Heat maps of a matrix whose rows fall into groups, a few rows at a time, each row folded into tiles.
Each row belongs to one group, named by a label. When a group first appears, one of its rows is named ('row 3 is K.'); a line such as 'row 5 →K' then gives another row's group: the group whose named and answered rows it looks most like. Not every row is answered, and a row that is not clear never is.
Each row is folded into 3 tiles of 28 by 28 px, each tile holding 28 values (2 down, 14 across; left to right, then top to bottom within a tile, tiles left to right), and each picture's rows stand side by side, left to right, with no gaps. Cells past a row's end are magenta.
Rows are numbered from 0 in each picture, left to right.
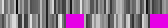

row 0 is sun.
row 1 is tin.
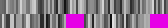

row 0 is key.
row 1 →sun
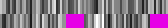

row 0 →tin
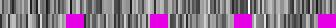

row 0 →sun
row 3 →key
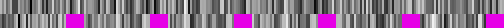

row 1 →tin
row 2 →tin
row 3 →tin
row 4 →key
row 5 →sun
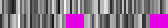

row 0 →sun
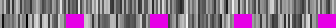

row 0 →tin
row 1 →key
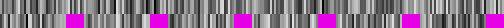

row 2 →tin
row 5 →key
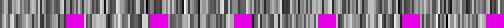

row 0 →key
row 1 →tin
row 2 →tin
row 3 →sun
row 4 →tin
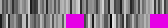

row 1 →sun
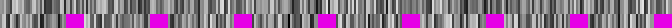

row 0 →key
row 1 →key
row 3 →key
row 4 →key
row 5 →key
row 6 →key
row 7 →tin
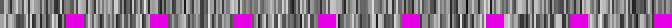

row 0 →key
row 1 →key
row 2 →sun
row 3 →key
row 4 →tin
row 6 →key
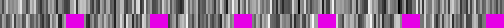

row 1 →tin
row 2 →sun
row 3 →sun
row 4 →tin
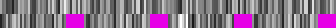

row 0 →sun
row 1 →tin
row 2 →sun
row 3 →tin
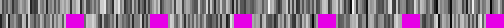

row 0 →sun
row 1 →key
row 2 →key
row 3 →key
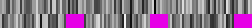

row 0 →tin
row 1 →sun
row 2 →key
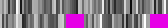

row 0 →tin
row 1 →sun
